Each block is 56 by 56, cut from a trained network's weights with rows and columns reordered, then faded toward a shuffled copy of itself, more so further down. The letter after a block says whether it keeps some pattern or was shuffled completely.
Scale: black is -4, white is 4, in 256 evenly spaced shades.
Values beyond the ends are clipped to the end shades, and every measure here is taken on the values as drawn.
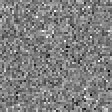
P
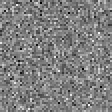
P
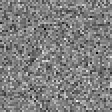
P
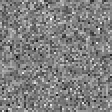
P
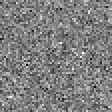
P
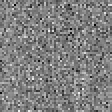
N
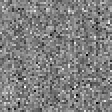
N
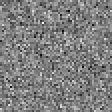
P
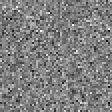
N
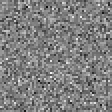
P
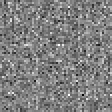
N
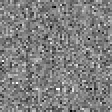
N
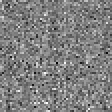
N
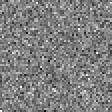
P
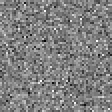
P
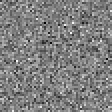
N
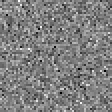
P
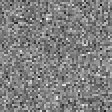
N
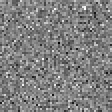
P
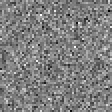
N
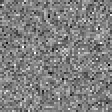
P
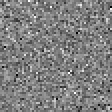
P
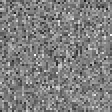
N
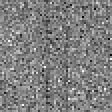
N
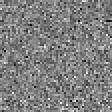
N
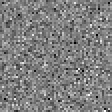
P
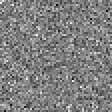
P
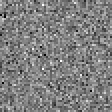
P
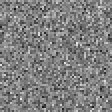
P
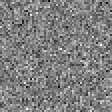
P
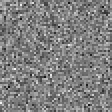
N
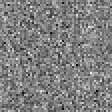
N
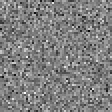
P
